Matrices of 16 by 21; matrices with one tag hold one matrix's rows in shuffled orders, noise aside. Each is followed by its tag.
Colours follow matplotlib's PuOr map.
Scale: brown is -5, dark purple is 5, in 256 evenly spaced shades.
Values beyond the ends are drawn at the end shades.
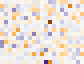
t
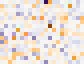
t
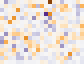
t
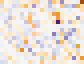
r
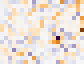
r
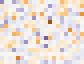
t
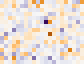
t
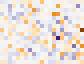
r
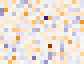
t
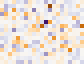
t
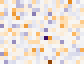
t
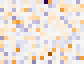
t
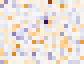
t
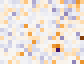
r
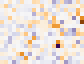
r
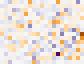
r
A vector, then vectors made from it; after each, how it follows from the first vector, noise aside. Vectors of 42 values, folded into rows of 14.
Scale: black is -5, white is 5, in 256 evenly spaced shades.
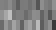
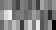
scaled up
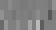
partly zeroed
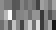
scaled up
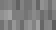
shrunk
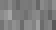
shrunk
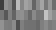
reversed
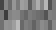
wrapped around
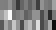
scaled up
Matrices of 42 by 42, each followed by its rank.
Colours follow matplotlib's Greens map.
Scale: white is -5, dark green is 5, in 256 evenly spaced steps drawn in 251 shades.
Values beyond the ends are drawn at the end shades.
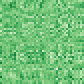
five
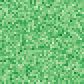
full rank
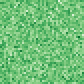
full rank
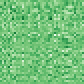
five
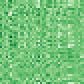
five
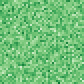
full rank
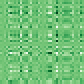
two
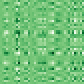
two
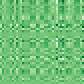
two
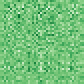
five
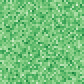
full rank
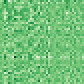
five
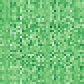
five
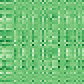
two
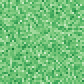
full rank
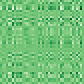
two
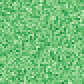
full rank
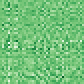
five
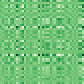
two
